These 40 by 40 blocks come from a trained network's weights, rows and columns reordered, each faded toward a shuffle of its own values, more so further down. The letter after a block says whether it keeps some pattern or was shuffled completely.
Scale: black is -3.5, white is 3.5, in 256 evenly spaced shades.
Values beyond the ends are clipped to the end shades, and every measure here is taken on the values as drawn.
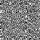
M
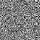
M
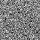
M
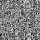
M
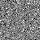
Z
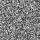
Z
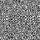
M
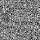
M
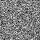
Z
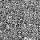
M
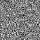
M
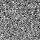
Z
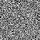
M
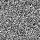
Z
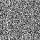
M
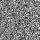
Z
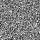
Z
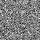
M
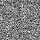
M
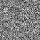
M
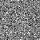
M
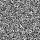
Z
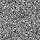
Z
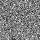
Z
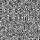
M
